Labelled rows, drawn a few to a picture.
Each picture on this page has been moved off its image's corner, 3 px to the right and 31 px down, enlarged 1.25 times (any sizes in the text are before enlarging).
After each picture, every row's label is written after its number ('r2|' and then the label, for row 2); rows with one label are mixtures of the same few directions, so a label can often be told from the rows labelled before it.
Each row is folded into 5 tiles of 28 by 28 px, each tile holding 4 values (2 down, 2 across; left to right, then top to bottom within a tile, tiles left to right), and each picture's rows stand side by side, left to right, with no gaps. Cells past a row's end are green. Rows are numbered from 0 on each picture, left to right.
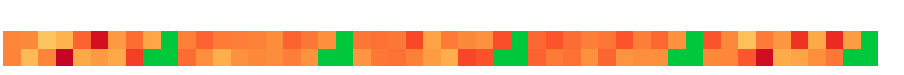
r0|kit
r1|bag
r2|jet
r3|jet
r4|kit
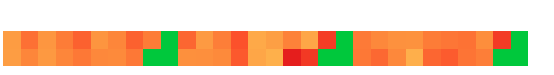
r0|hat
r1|jet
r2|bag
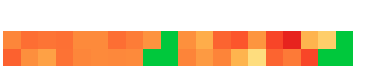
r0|bag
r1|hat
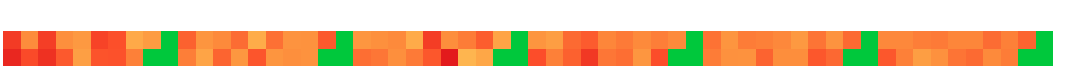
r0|hat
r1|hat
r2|jet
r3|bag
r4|jet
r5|bag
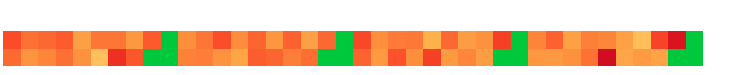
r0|jet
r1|kit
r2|hat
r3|hat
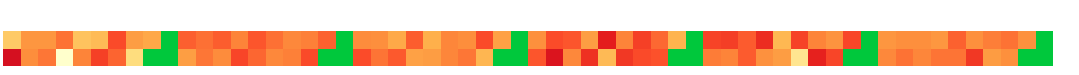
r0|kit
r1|kit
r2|kit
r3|hat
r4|jet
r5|jet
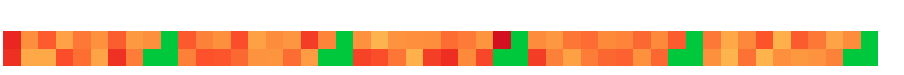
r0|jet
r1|kit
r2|bag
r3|bag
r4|hat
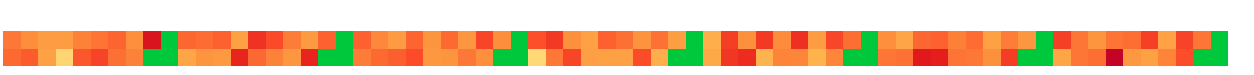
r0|bag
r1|kit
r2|kit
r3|bag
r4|jet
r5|bag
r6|kit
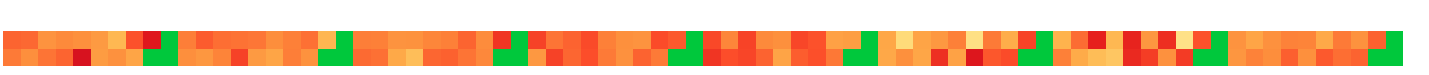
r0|hat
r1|bag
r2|bag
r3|kit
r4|hat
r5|jet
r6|kit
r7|jet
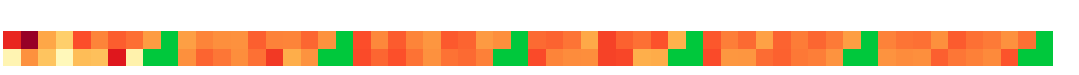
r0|bag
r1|jet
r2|hat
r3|jet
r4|jet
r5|kit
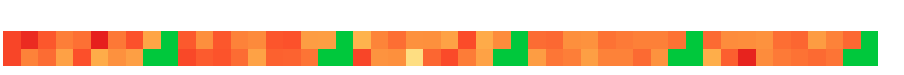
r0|jet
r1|hat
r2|kit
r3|bag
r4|bag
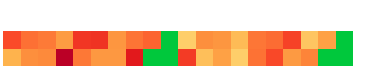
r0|kit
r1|kit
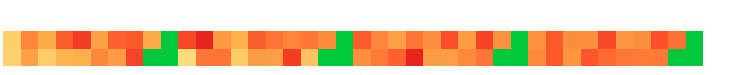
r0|hat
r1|bag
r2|kit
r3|hat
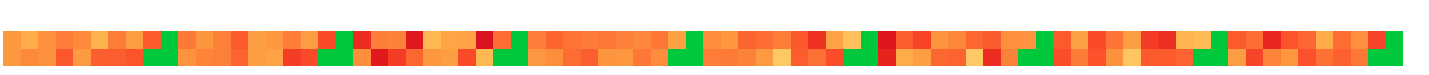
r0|jet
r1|jet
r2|kit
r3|bag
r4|hat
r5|jet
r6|hat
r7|kit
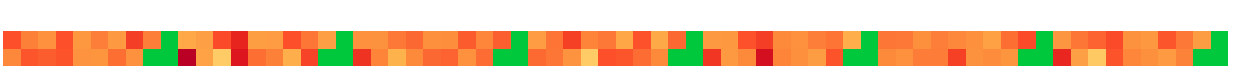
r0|kit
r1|bag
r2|bag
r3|kit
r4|bag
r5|hat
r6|bag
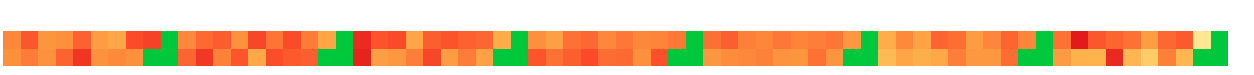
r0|hat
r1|hat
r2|jet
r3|bag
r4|bag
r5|hat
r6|bag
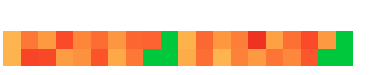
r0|jet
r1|hat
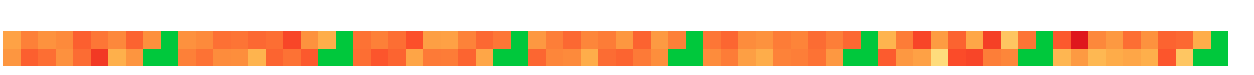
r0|jet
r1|hat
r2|kit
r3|kit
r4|bag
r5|kit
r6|bag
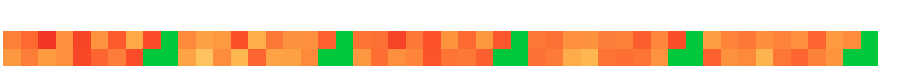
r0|kit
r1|hat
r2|kit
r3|bag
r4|kit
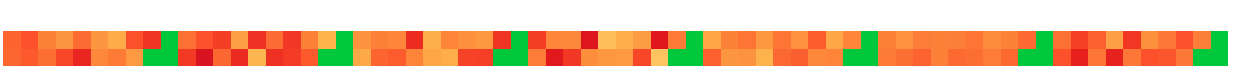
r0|hat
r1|hat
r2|jet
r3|kit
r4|kit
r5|bag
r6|hat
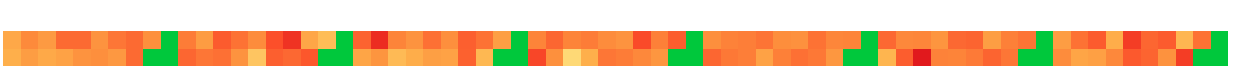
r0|hat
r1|hat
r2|bag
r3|bag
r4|kit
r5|bag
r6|kit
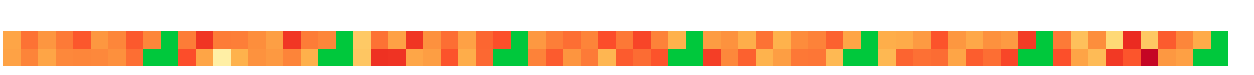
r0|hat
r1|bag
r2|jet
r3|hat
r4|kit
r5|jet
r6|jet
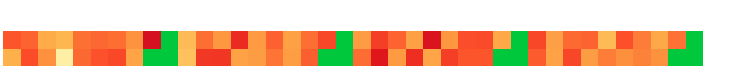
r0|bag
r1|jet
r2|hat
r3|hat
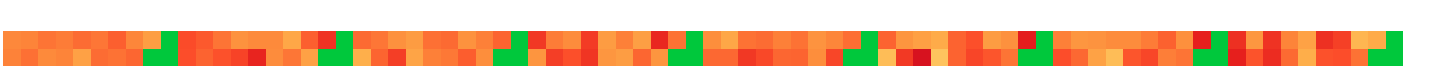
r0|hat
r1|hat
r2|bag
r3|kit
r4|bag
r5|bag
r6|bag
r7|hat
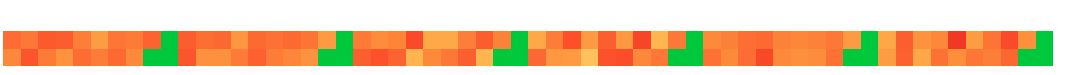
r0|kit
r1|jet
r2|kit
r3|kit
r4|bag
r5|hat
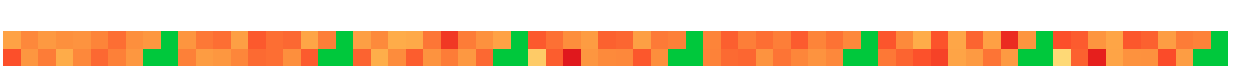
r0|kit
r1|kit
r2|kit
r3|bag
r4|jet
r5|kit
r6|bag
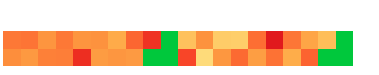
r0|hat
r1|kit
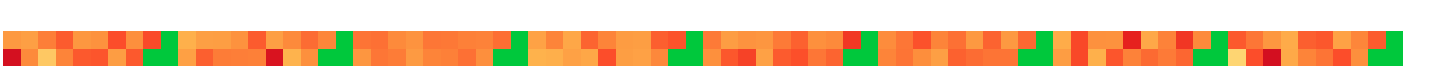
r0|bag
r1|jet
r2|bag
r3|hat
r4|bag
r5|kit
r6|hat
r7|bag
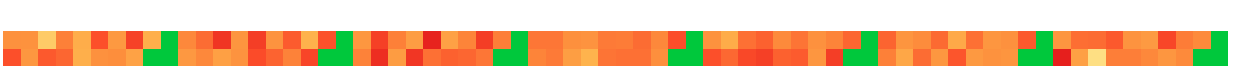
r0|kit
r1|kit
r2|hat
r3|bag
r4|bag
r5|hat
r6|bag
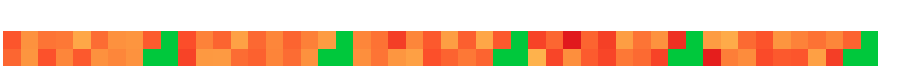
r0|hat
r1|jet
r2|kit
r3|kit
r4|bag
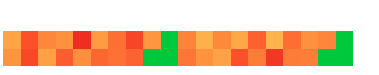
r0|hat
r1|jet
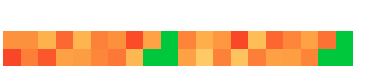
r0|kit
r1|hat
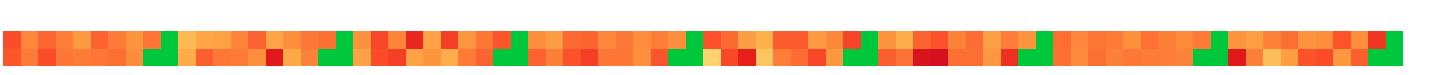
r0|hat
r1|jet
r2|jet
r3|bag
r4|bag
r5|bag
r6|hat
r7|bag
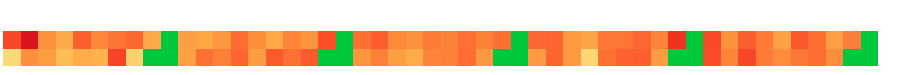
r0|bag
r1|jet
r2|bag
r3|bag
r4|hat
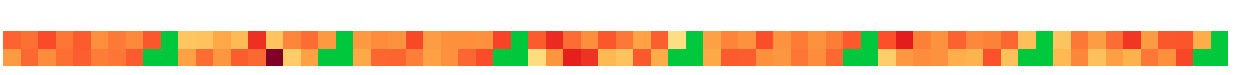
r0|kit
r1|jet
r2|jet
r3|bag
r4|jet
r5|bag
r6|hat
